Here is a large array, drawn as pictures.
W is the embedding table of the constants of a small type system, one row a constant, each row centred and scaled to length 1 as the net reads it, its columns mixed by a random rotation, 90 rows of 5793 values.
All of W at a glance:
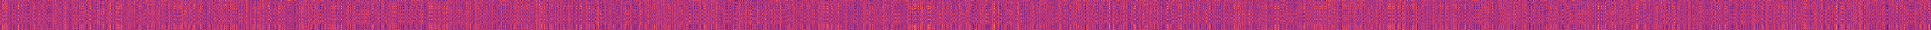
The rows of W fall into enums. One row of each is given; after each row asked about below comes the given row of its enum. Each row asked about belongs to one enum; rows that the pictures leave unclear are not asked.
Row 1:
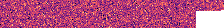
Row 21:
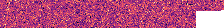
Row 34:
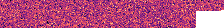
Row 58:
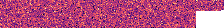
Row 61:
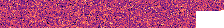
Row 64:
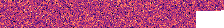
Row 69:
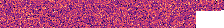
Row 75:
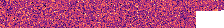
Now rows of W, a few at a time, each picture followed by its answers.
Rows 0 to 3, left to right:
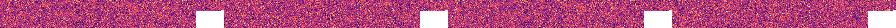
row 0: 21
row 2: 21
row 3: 75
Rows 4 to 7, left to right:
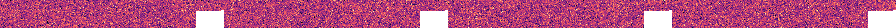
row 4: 34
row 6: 69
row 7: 1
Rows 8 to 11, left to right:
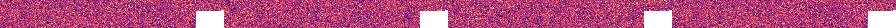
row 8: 34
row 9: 75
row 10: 69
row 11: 34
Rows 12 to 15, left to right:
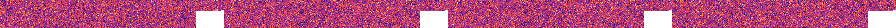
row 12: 75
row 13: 21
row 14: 21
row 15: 64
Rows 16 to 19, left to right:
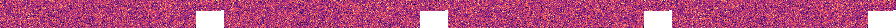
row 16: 69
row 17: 21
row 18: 58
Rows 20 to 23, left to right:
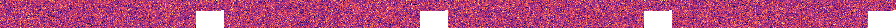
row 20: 69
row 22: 58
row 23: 61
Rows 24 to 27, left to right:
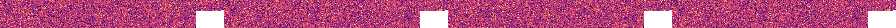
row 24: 69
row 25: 75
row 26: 58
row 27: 75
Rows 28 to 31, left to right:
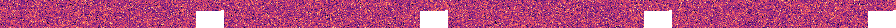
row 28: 61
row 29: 1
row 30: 34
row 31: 21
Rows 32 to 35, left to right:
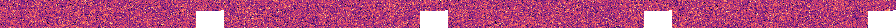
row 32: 61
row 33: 69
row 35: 75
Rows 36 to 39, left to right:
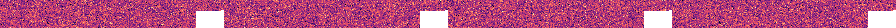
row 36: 61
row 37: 69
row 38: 75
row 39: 34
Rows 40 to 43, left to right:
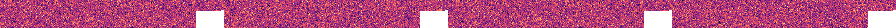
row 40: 64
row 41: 75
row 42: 64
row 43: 34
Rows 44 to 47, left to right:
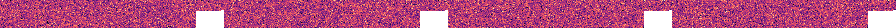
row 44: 34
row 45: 21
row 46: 58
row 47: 69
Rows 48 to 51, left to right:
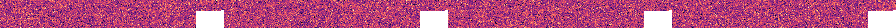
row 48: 69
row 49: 21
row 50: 61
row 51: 1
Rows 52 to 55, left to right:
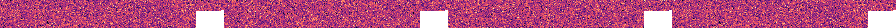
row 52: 34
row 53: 64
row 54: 58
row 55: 34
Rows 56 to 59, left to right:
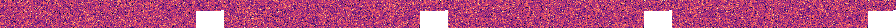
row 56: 64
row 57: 69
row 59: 58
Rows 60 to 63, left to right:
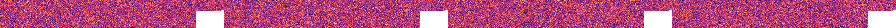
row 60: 64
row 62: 21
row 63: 34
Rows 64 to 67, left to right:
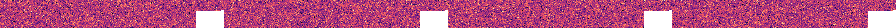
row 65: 21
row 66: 58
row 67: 61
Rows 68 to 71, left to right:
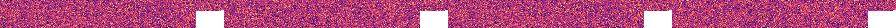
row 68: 34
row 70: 34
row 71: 21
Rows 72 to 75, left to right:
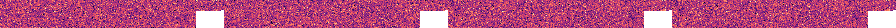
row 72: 58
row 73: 34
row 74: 75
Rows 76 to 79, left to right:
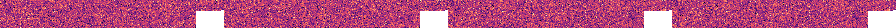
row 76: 69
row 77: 58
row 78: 75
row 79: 75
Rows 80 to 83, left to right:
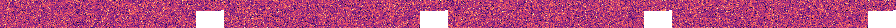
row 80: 21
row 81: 69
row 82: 75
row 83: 58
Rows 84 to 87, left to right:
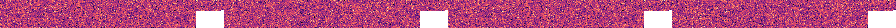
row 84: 58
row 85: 21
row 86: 58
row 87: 69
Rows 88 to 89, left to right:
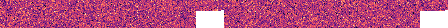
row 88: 75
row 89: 64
